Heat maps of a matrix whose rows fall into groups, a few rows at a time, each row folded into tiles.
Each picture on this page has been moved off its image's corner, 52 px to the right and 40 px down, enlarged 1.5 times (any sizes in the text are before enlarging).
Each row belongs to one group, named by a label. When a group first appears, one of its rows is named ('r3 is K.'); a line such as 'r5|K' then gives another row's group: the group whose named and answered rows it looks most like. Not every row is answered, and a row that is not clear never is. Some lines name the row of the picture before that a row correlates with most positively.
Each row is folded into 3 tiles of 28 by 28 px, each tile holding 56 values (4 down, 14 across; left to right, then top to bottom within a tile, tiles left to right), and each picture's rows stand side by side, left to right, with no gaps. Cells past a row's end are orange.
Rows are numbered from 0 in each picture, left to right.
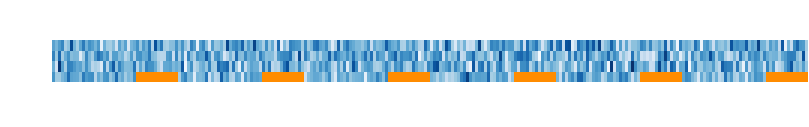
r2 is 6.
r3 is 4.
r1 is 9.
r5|9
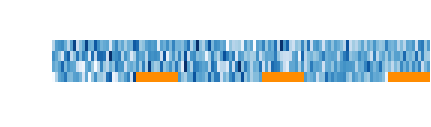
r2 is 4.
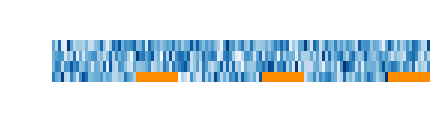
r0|4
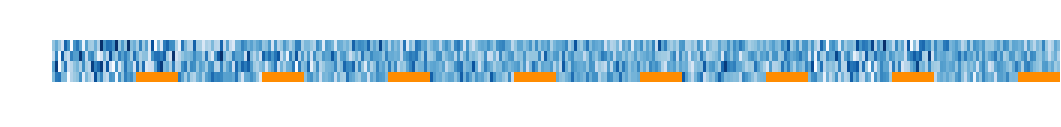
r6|9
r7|6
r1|4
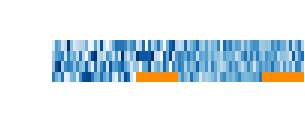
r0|4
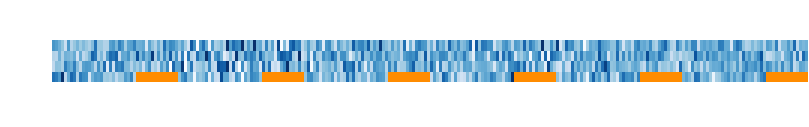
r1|9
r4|6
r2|9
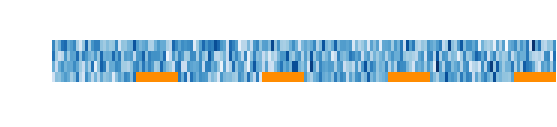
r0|6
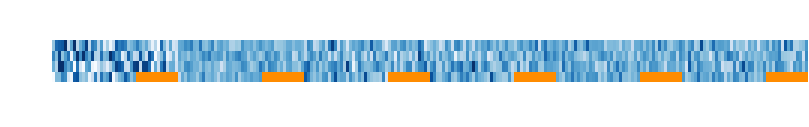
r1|6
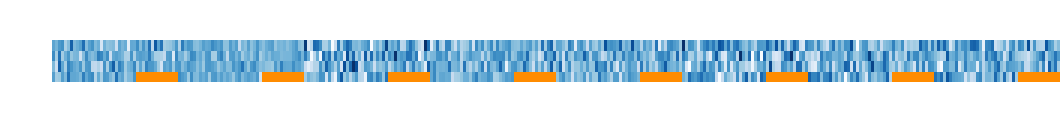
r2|6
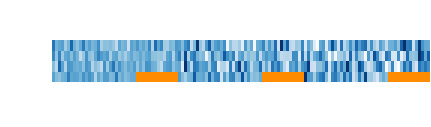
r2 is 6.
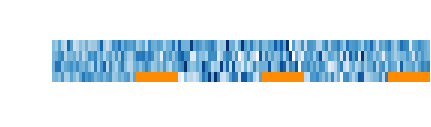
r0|4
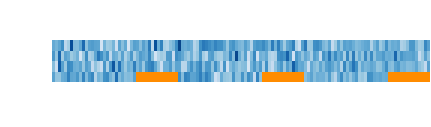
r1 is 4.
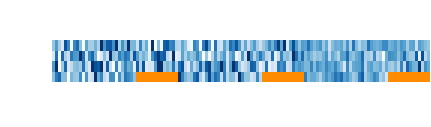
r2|4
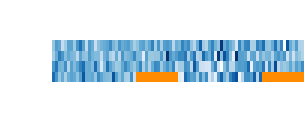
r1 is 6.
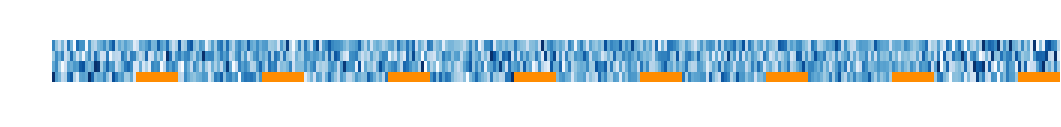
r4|9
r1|6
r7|9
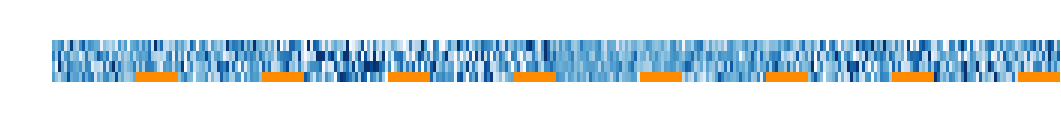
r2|4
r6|9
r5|4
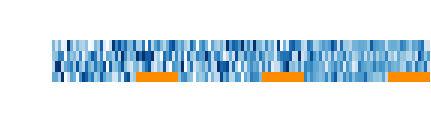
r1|9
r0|4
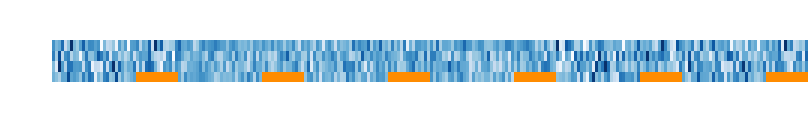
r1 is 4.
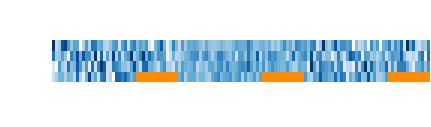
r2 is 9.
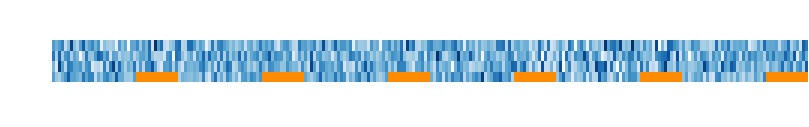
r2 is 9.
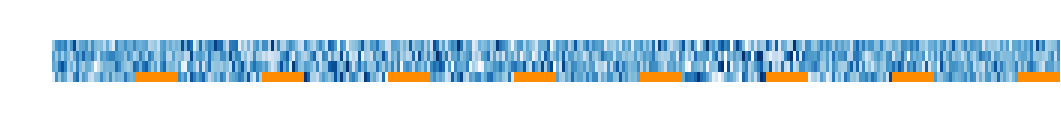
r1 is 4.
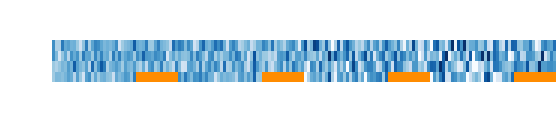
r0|6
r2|6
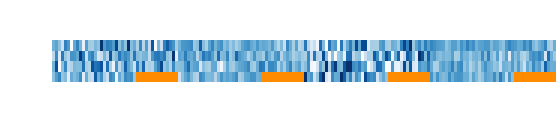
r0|9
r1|6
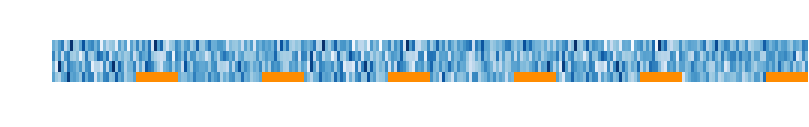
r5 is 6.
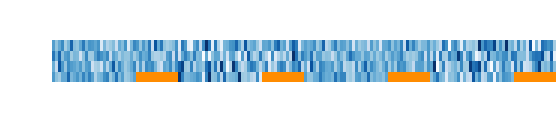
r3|9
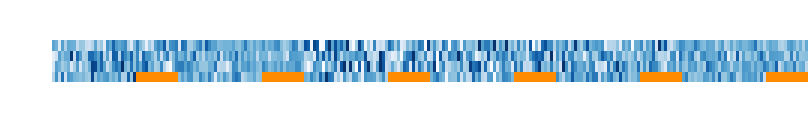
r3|9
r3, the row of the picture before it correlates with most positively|3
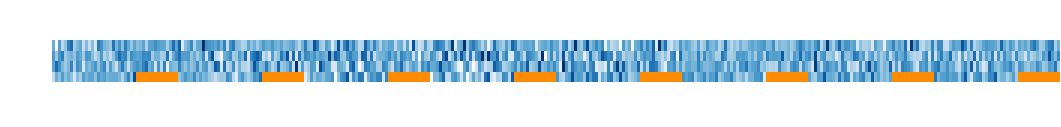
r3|6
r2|6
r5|4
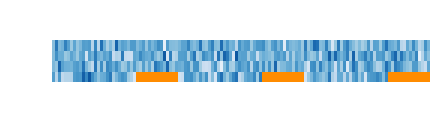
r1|6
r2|6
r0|4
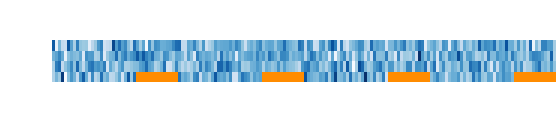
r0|4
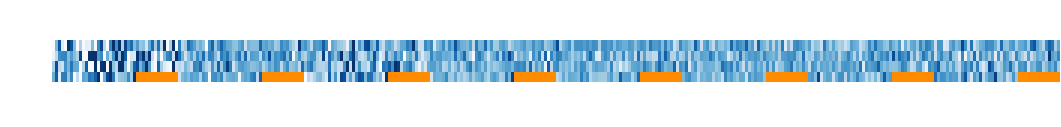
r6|4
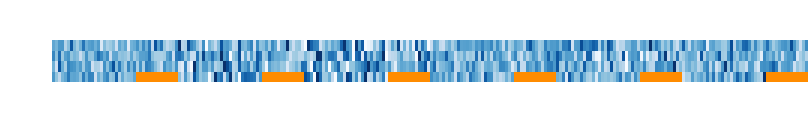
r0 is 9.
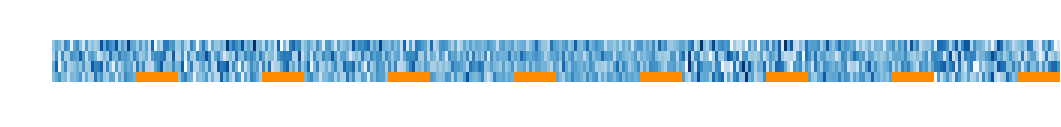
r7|6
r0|9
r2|9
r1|9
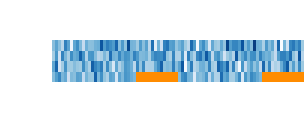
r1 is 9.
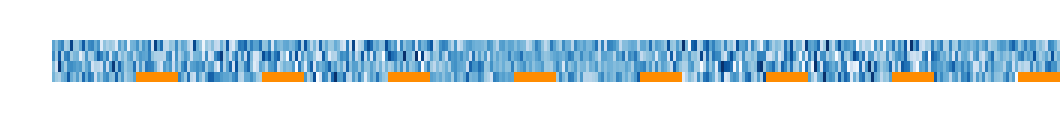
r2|4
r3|6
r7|4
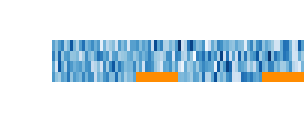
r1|6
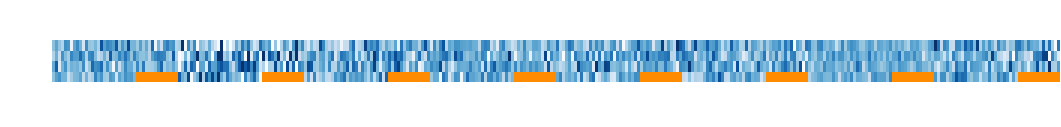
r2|4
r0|9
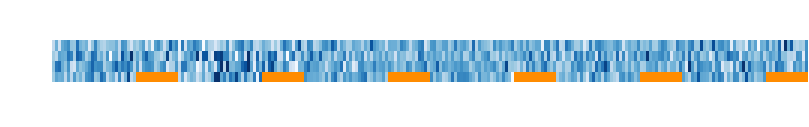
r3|4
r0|4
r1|4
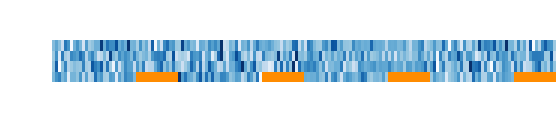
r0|9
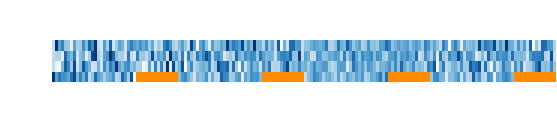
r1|9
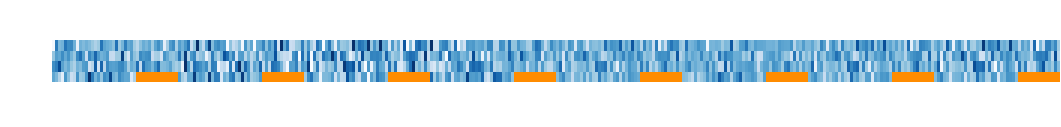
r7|9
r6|9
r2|9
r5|4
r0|4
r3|6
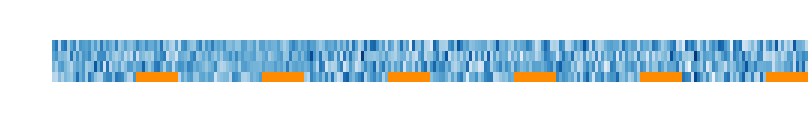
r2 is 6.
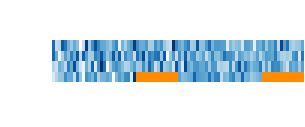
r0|6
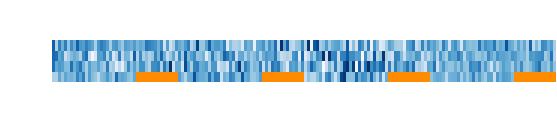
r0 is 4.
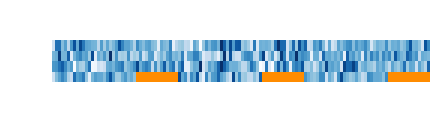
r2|6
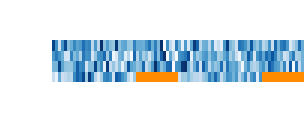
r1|4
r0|4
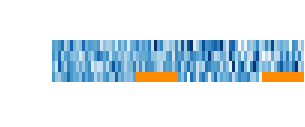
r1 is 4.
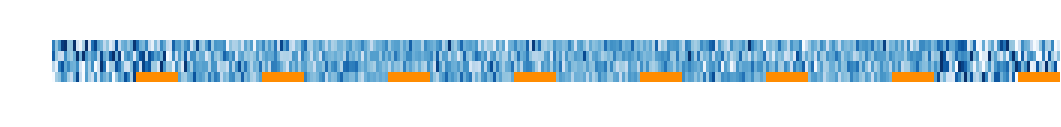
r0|6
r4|9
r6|9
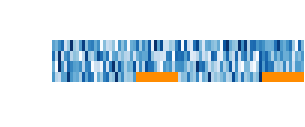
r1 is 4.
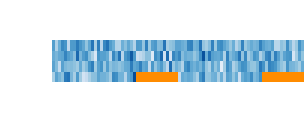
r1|6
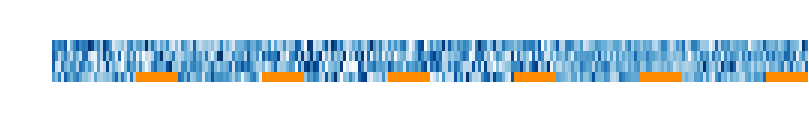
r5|6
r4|6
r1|4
